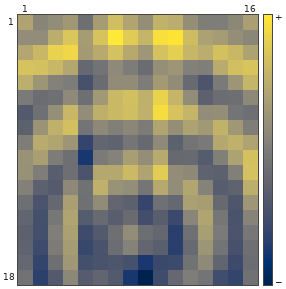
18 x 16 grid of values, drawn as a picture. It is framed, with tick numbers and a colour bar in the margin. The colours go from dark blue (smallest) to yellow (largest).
The field climbs toward the top. The ninth with the lowest average is the bottom middle. Concentric rings centre on the bottom middle. The ninth with the highest average is the top middle.
